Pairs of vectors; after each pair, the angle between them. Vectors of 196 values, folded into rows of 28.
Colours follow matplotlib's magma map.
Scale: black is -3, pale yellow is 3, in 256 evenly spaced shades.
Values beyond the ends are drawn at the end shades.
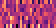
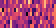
partly aligned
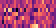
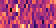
partly opposed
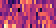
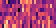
nearly parallel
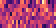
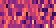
orthogonal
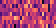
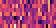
nearly opposite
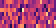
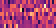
partly opposed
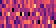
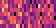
orthogonal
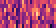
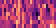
nearly opposite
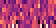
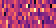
orthogonal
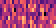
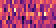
nearly opposite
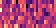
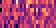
nearly opposite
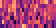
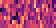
orthogonal
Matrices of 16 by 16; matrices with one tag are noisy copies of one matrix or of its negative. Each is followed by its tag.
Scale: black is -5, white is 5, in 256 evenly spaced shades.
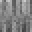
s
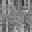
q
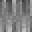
s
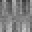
s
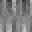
s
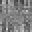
q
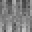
s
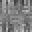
q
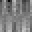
s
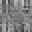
q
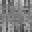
q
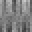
s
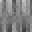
s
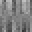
s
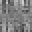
q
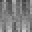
s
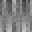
s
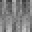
s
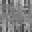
q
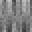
s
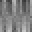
s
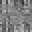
q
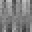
s
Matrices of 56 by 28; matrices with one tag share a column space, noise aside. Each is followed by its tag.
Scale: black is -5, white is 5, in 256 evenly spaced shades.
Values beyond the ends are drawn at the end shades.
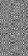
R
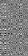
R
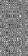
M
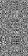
M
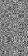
M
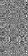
M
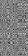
R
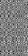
M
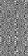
M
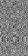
M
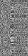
M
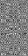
R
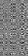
R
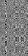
M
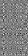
R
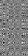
R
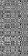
M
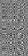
R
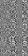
M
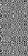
M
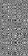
R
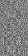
M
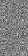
R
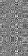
M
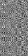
M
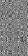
M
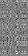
M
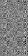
M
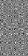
R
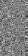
M
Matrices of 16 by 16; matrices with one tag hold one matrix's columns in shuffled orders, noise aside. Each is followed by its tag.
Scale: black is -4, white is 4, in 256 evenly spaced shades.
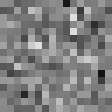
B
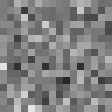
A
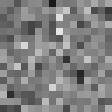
B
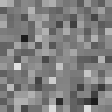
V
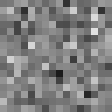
B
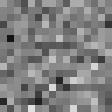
V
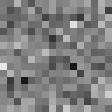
A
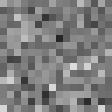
V
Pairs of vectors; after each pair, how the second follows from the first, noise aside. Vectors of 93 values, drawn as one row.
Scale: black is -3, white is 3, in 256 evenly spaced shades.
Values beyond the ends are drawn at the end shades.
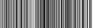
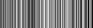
negated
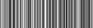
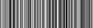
copied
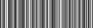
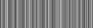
shrunk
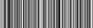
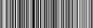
shuffled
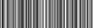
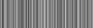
shrunk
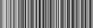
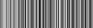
copied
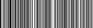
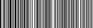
copied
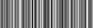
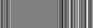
partly zeroed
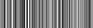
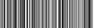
copied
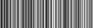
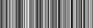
shuffled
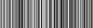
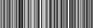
copied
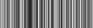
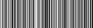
shuffled
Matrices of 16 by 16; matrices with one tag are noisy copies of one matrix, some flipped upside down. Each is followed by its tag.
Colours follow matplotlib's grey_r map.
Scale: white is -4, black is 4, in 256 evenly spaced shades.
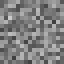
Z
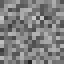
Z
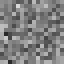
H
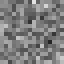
H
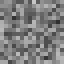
H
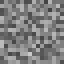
Z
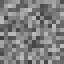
Z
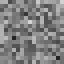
H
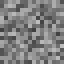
Z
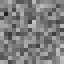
H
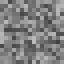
H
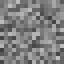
Z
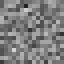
Z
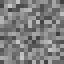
Z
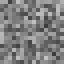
H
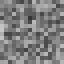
H
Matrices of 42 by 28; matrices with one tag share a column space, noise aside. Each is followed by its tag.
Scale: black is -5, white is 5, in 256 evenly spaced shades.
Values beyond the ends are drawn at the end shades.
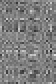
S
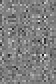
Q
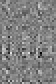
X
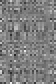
S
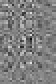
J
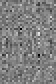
Q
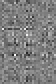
Q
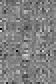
S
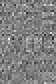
J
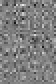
J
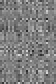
S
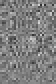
J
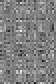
S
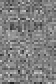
S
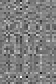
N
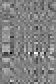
X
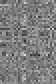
Q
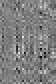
X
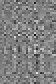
N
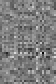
X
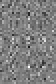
J
